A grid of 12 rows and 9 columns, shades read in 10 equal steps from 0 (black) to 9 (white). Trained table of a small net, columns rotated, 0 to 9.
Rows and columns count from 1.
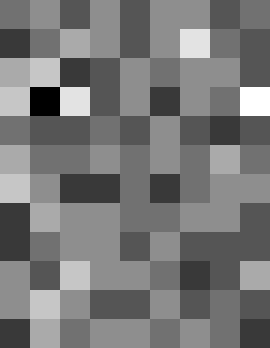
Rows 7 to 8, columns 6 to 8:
2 4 5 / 4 5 5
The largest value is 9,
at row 4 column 9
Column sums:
52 54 54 50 47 50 52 48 48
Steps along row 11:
up down down same up down up down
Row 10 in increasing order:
2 3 3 4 5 5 5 6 7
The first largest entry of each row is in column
2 7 2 9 6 1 1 2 3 3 2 2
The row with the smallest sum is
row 5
